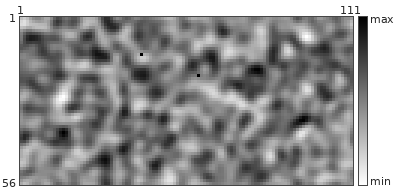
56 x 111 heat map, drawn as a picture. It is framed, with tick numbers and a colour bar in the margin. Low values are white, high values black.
The texture is blotchy. The halves do not mirror each other. There is no overall slope. The histogram is bell-shaped. There is no seam. Two lone cells stand out, each far higher than its neighbours.
